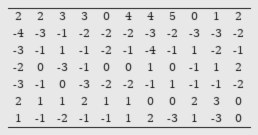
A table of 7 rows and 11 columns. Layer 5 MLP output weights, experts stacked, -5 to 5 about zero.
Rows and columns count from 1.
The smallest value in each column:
-4 -3 -3 -3 -2 -2 -4 -3 -3 -3 -2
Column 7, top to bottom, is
4 -3 -4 1 -1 0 2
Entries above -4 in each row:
11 10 10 11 11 11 11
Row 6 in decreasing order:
3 2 2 2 1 1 1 1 0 0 0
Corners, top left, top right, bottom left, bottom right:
2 2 1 0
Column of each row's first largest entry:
8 3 3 11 8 10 7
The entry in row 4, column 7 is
1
